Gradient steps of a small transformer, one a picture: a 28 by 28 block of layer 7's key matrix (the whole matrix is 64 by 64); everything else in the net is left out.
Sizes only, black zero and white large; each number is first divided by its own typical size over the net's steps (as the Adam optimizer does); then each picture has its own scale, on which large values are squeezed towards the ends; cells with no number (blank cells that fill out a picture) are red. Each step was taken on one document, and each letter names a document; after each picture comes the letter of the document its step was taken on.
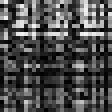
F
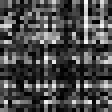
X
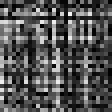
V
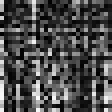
X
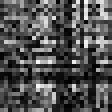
X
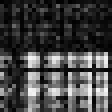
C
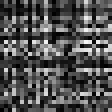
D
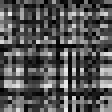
D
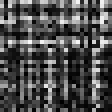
X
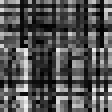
F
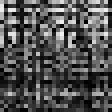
F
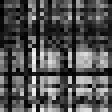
C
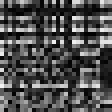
D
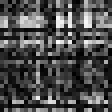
X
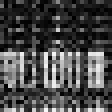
D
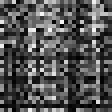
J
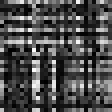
J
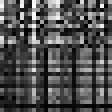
J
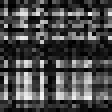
V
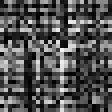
F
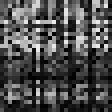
F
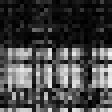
D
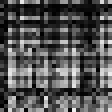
D
